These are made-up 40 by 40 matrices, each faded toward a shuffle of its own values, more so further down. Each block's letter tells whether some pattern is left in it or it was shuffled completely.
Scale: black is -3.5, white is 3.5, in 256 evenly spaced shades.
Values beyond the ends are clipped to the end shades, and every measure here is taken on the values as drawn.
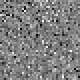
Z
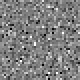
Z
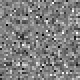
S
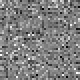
S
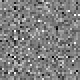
S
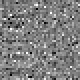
S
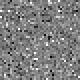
Z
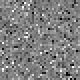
Z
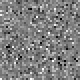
Z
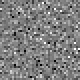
Z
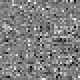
S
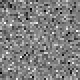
Z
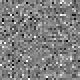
S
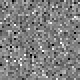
Z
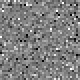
Z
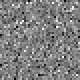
Z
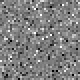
Z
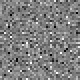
S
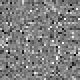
S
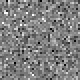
Z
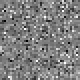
S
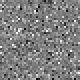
S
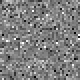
Z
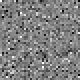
S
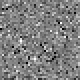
Z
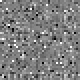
S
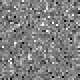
Z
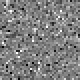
Z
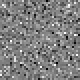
Z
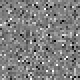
S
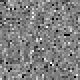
S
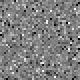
Z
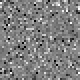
Z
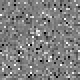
S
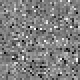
S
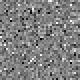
S
